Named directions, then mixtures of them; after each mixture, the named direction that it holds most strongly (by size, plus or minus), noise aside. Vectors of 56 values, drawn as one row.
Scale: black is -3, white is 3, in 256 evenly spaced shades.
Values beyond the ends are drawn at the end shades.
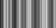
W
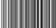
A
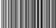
A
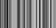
A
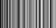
A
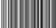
A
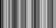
W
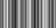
W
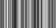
W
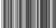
W
